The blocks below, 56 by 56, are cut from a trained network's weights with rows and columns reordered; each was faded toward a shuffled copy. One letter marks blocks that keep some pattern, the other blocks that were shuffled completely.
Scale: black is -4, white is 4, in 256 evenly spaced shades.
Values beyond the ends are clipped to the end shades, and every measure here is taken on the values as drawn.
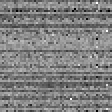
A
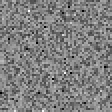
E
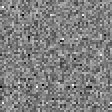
A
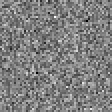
A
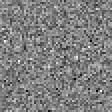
E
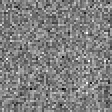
A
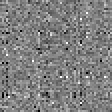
A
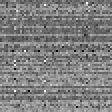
A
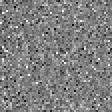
E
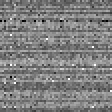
A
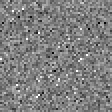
E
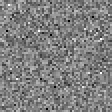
E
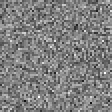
E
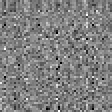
A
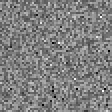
E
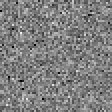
E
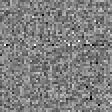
A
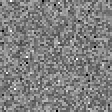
E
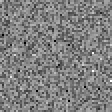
E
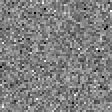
E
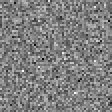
E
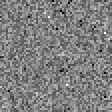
E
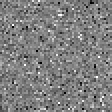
E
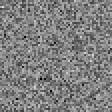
E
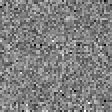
A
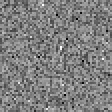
E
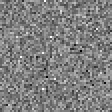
E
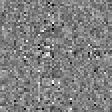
A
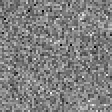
E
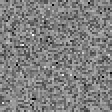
E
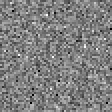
E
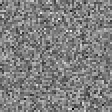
E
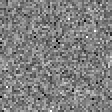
E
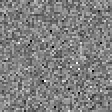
E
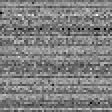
A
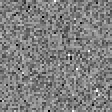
E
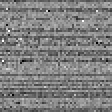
A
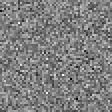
E
